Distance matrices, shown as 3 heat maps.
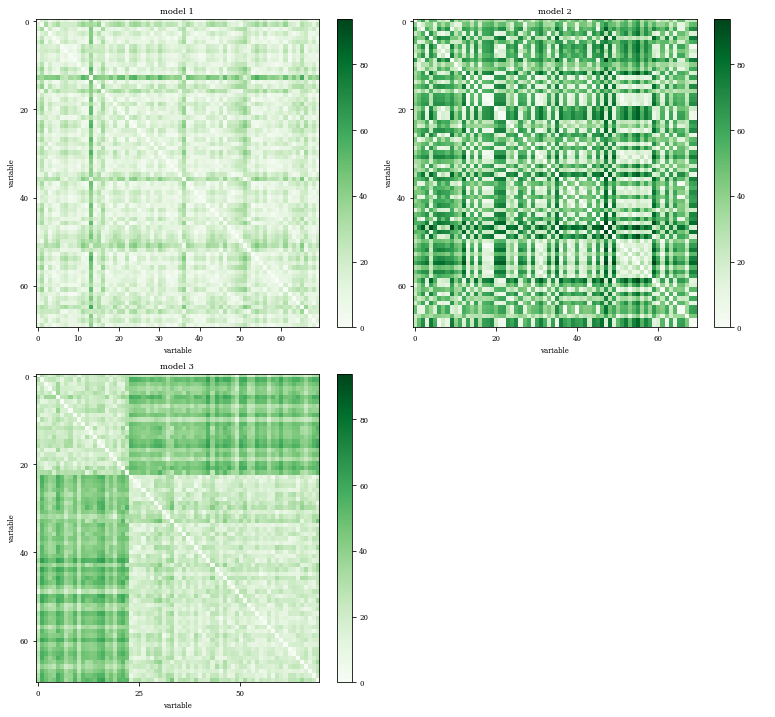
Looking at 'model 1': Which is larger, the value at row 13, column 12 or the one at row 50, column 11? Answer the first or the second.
the first
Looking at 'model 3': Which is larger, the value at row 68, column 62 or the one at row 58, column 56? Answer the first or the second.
the first
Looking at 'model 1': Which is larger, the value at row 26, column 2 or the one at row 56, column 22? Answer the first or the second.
the second
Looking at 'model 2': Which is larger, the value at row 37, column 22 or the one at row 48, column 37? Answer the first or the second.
the first
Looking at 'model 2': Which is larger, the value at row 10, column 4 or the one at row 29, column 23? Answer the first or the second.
the second
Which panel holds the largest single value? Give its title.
model 2
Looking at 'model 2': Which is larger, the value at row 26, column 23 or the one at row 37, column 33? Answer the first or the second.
the first
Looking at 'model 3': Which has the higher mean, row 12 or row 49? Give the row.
12
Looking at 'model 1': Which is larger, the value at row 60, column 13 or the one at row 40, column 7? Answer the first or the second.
the first
